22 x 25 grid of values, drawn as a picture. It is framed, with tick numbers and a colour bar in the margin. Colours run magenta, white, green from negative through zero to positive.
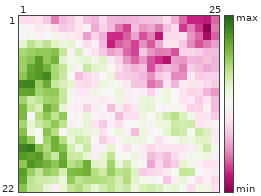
Stripes: none. Ninth with the lowest average: top right. Slope: up to the bottom left. Grain: blotchy. Odd rows or columns: none.
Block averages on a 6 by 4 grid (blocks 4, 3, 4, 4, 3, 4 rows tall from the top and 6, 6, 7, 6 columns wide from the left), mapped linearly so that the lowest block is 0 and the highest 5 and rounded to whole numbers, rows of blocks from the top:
2100 / 5301 / 5221 / 4223 / 5323 / 4432
